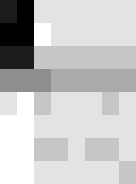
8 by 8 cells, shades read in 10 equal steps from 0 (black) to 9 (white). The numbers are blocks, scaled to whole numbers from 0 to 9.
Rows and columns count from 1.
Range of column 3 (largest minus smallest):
4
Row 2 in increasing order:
0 0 8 8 8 8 8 9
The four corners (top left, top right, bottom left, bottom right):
1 8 9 7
